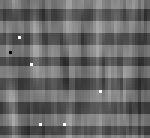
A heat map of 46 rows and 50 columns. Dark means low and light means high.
Overall the values sit about 40% of the way up the scale. Six lone cells stand out: five far higher and one far lower than their neighbours. Horizontal stripes repeat 6 times down the table. There is no overall slope.
